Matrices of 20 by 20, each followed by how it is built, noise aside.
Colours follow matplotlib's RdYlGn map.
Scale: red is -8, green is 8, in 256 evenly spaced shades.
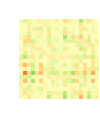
low rank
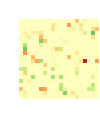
sparse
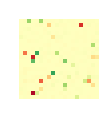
sparse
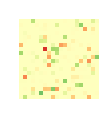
sparse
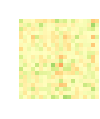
low rank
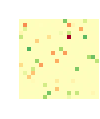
sparse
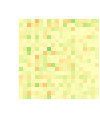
low rank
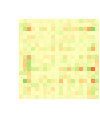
low rank
